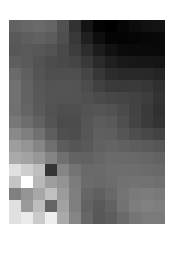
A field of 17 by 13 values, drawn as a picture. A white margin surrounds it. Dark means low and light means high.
Values rise toward the bottom left. An odd patch, rougher than its surroundings, sits in the bottom left. The halves do not mirror each other. The ninth with the highest average is the bottom left. No regular stripes run through it. The bottom left is the roughest part.
